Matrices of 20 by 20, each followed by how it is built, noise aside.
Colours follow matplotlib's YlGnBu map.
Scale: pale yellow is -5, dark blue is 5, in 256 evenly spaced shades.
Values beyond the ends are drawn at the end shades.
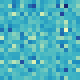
low rank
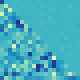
lower triangular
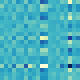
low rank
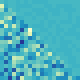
lower triangular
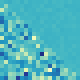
lower triangular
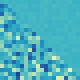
lower triangular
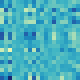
low rank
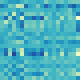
low rank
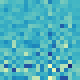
low rank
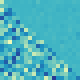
lower triangular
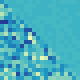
lower triangular
